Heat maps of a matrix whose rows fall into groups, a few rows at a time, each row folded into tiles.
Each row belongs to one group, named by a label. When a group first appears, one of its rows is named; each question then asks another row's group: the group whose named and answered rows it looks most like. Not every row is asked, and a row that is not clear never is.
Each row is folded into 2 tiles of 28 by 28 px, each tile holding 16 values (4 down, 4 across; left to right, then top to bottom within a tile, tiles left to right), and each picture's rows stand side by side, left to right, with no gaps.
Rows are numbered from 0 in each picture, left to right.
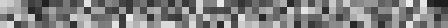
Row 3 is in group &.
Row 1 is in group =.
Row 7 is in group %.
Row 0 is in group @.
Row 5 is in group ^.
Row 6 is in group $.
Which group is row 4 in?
=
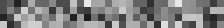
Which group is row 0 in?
=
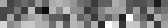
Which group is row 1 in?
@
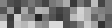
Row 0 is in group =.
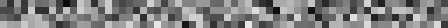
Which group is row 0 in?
&
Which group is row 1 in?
^
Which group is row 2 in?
&
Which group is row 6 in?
=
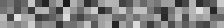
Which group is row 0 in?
=
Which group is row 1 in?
^
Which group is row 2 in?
^
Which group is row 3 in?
^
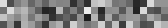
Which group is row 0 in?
^
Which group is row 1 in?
&
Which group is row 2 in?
&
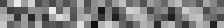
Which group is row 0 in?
%
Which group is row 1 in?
^
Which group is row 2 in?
$
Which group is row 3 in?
$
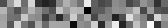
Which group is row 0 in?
%
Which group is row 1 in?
@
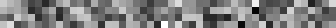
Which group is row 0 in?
@
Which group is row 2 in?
@
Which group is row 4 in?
@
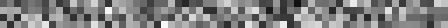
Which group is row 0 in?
&
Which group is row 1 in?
%
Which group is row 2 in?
@
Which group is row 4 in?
^
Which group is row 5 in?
=
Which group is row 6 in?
%
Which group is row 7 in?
^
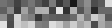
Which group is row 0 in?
=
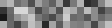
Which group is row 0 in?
$
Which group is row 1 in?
^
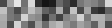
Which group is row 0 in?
%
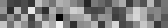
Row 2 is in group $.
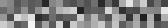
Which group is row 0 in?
=
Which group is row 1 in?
&
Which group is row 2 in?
%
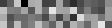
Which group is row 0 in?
%
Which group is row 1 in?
&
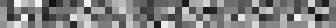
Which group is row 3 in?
&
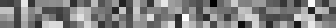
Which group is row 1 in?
$
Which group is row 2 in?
^
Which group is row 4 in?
$
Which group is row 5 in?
=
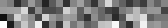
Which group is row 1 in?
^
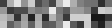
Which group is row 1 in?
$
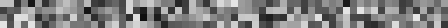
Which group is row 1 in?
@
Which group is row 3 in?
^
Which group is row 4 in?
$
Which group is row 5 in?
&
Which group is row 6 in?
^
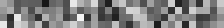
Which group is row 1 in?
%
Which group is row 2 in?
$
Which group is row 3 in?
^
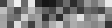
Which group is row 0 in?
%
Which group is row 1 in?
&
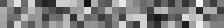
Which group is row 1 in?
$
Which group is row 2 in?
$
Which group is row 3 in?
=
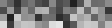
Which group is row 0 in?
=
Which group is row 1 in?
=
